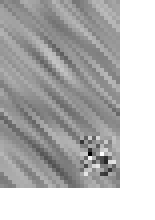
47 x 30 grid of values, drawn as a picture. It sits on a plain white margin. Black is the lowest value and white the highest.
Grain: diagonal, down to the right. Odd patch: rougher, in the bottom right. Histogram: heavy tails on both sides. Roughest part: bottom right. Mirror symmetry: none.
